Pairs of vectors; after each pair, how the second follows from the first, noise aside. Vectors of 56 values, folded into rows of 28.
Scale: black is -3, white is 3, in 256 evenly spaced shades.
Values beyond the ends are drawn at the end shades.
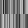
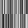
negated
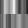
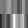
reversed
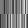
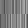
shrunk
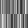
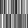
reversed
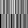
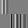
partly zeroed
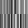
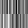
reversed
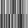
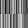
negated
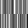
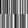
reversed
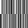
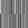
shrunk
